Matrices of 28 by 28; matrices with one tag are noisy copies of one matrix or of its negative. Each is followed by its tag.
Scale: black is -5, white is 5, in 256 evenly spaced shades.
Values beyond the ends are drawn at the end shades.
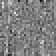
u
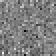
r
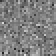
r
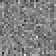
r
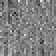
u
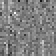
u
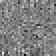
r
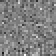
r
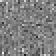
r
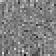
r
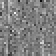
u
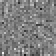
r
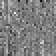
u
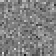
r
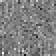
r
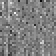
u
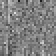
u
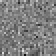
r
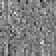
u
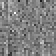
u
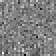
r
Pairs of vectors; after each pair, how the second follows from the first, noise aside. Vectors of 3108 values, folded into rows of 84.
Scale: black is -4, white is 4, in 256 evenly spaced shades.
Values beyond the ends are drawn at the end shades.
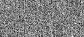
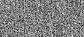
copied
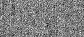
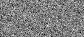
sign-scrambled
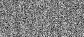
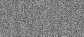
shrunk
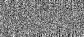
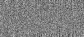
shrunk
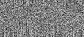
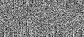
copied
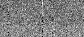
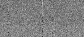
shrunk
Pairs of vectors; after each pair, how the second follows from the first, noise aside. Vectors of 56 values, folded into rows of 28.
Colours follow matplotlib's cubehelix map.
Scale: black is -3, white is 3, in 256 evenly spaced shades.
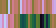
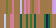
partly zeroed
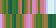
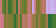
shrunk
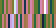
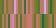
shrunk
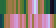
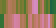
shrunk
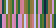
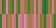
shrunk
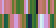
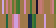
partly zeroed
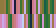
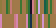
partly zeroed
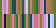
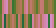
shrunk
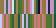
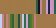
partly zeroed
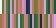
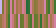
shrunk
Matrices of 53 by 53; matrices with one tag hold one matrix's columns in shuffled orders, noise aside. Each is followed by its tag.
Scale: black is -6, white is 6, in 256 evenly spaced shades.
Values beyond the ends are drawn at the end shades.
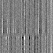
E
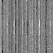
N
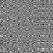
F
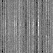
N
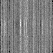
N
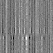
E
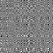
F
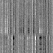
E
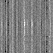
N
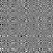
F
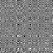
F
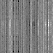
N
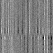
E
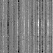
N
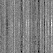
N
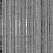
N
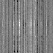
N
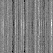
N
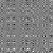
F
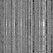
N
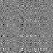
F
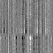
E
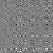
F
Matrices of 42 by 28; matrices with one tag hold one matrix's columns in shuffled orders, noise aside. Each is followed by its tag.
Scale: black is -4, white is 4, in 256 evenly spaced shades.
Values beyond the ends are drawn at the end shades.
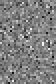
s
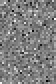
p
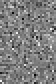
s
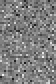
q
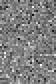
q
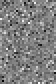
p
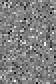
s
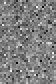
q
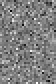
p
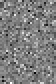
p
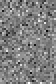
p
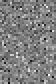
q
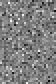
p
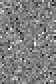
s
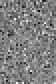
p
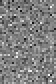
q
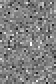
s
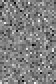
p
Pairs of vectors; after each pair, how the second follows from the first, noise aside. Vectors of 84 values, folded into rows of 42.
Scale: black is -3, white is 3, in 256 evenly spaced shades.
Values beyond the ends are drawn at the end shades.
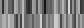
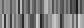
shuffled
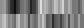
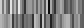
shuffled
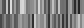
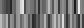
sign-scrambled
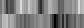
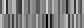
shuffled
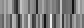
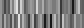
sign-scrambled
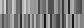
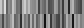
copied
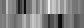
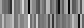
shuffled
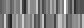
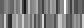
copied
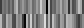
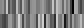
shuffled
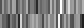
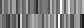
copied
